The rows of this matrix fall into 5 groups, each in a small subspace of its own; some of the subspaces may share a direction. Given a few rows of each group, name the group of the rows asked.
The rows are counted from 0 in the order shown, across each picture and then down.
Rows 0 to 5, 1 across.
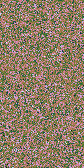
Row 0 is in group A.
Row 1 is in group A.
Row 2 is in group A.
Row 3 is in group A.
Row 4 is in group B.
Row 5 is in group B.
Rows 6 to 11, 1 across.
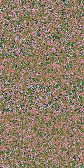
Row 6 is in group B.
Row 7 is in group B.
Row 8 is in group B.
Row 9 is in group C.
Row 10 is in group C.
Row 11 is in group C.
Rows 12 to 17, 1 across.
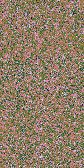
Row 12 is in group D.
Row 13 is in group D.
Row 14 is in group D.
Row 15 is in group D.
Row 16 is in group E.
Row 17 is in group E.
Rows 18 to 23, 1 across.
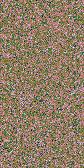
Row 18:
D
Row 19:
C
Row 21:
E
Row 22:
D
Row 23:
C
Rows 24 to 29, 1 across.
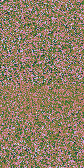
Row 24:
C
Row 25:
B
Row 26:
B
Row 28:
D
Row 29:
D
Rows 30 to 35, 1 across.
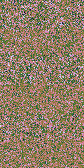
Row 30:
A
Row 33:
B
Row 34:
A
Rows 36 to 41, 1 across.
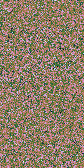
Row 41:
D
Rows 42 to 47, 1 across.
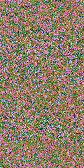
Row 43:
D
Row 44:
B
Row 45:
D
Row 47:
C
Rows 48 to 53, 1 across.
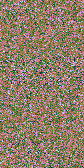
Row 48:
D
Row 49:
B
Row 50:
E
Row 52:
B
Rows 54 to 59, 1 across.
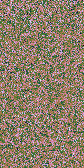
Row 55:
A
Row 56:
A
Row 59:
D
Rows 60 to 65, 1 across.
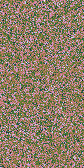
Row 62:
A
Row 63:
B
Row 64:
A
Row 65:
C
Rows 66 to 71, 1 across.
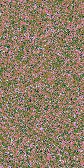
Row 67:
B
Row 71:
E
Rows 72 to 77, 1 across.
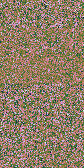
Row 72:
A
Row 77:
B
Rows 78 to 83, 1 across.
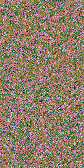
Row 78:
A
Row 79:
A
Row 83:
E
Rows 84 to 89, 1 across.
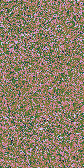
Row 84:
C
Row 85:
A
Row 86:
A
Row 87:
B
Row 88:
E
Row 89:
E
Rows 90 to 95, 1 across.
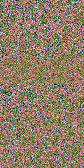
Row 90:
D
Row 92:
C
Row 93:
C
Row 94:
D
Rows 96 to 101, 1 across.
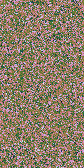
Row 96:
D
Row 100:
D
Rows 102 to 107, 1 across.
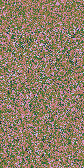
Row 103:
E
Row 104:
B
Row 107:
D
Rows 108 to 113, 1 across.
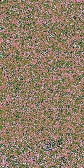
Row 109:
C
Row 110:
B
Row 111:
D
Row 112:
D
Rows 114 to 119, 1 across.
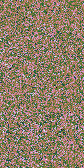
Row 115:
B
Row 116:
C
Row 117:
B
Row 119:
A
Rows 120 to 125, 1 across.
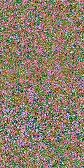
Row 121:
C
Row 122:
A
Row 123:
C
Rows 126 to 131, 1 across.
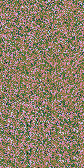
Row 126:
A
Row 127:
C
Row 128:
A
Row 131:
E
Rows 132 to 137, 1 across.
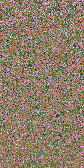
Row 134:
C
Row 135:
B
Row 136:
B
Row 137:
D
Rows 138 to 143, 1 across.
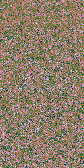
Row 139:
C
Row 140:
D
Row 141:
A
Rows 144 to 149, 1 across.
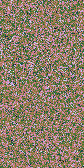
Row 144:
E
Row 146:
C
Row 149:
E
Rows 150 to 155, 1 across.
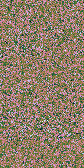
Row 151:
A
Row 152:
C
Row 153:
C
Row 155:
D
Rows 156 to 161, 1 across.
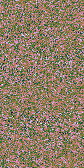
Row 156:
D
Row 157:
A
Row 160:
E
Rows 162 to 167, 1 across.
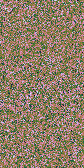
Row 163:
A
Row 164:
A
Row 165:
E
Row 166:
B
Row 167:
D
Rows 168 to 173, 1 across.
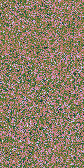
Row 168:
A
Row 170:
C
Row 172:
E
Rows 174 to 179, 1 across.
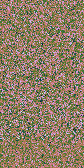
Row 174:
E
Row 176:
A
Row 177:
E
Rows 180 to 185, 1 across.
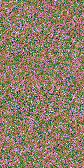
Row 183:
D
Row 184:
C
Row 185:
B
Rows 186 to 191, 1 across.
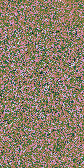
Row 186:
A
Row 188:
E
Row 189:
B
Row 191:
B
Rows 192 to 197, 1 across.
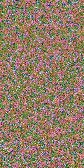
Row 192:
D
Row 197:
C
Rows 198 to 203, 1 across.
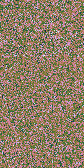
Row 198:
D
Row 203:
B
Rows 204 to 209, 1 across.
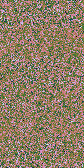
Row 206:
D
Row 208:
E
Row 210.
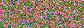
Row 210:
E
